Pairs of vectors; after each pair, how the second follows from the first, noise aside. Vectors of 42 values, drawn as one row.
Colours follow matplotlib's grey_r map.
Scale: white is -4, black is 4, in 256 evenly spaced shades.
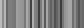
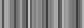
shuffled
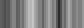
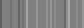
partly zeroed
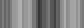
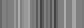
partly zeroed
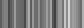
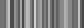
shuffled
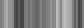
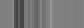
partly zeroed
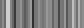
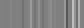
partly zeroed
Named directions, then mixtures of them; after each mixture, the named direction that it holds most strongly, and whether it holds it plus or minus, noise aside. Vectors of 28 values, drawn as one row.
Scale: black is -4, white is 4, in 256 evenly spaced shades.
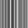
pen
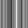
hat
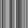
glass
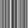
pen, plus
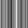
hat, plus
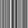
pen, plus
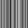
pen, minus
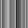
glass, plus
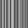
pen, minus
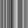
hat, plus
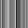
glass, plus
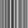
pen, plus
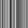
glass, plus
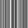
pen, plus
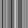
glass, plus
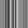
pen, plus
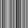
glass, plus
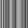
glass, minus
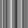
hat, minus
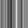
hat, plus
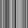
glass, minus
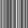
hat, plus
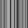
pen, minus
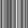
hat, plus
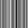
hat, minus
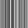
pen, plus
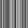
glass, minus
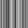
glass, minus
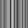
pen, minus
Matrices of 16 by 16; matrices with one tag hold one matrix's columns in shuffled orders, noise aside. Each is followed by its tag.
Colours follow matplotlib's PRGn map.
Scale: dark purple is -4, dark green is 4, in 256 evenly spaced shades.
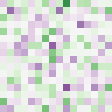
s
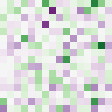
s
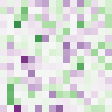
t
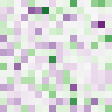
s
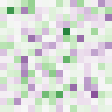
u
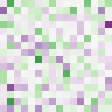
s
